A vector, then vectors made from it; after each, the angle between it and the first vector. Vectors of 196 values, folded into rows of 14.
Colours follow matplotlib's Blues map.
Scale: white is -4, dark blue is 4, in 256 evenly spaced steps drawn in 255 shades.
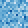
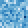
partly aligned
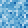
partly opposed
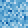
nearly parallel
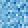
nearly opposite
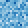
nearly opposite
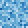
partly opposed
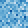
nearly parallel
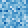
partly opposed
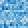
partly opposed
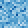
partly aligned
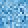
partly aligned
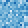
nearly opposite
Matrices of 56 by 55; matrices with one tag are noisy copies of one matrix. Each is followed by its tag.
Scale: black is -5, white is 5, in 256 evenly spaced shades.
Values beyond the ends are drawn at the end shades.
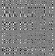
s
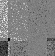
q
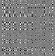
s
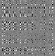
s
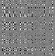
s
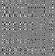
s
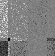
q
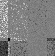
q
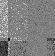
q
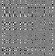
s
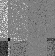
q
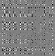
s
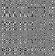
s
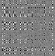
s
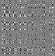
s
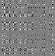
s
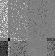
q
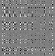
s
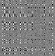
s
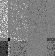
q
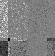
q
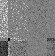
q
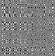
s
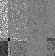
q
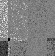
q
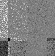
q
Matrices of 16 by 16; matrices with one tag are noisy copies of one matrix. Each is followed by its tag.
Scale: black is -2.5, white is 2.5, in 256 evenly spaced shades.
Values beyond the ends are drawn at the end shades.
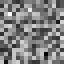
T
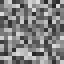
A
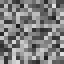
T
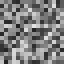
T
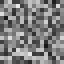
A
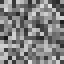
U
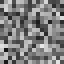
U
